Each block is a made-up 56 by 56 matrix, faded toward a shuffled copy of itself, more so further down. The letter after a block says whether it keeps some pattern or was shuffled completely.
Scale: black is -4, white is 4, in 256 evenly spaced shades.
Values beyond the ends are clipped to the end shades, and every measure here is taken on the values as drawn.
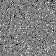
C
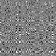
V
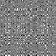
V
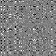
V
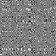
V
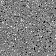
C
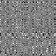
V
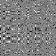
V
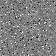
C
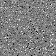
C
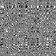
V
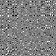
V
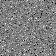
C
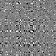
V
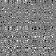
V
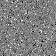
C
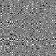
V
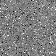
C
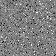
C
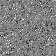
C
